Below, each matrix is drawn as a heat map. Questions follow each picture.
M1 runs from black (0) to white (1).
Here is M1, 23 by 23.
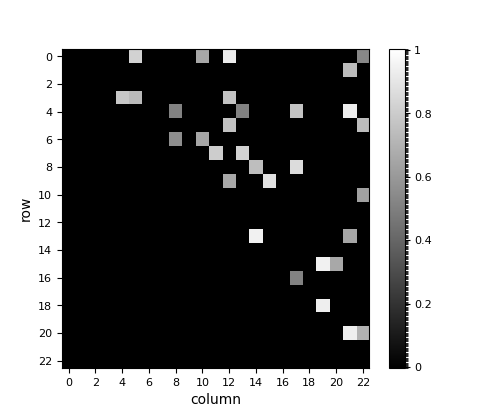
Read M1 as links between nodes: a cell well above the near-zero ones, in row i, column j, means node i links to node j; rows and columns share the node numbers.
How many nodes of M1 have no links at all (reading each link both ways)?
1
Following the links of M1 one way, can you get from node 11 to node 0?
no
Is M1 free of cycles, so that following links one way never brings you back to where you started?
yes
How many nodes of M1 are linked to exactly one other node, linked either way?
4
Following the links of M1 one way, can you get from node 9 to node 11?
no
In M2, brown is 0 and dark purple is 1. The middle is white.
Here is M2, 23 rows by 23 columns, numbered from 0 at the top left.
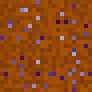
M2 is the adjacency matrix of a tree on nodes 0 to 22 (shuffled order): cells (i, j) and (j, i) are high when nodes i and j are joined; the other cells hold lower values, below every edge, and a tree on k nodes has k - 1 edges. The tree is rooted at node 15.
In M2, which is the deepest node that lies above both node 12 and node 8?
18
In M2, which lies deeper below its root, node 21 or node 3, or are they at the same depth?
node 21
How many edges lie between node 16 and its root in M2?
4
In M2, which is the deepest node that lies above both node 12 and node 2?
18
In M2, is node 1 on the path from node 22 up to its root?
no
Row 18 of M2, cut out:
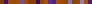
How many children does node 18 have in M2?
7
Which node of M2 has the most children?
18
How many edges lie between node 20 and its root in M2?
3
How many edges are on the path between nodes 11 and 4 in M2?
7
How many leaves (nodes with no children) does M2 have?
16
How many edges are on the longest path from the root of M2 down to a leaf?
7
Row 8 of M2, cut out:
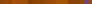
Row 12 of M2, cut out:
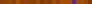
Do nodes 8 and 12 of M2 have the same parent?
no
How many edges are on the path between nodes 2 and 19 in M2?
5
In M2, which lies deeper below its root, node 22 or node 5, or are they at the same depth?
the same depth
